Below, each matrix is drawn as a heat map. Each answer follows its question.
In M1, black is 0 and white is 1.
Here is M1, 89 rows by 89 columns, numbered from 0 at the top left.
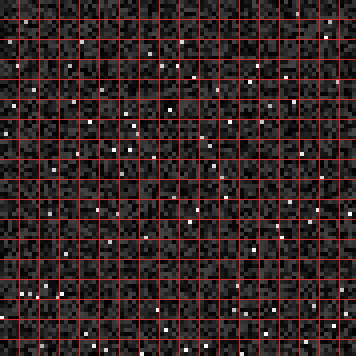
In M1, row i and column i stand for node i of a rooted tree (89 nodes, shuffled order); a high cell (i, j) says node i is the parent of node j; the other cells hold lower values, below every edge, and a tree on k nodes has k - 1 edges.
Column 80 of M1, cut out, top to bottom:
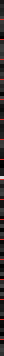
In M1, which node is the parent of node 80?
44
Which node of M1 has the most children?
16
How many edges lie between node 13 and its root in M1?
4
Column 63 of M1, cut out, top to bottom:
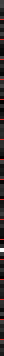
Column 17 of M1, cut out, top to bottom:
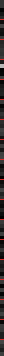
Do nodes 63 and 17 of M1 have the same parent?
no
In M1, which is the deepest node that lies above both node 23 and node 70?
86
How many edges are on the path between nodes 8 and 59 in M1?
7
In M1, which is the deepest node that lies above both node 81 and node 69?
49
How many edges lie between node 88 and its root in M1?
0
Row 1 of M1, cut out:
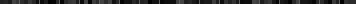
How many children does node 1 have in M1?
0
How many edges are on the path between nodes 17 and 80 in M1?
3
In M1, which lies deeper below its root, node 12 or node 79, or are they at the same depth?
node 12
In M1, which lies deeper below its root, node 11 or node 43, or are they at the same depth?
node 43
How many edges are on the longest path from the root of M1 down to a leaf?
48
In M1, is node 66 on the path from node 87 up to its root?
no
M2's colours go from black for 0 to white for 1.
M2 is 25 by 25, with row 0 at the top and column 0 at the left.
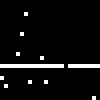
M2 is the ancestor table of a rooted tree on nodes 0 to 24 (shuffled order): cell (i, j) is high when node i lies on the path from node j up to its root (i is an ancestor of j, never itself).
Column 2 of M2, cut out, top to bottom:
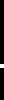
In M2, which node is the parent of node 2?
16
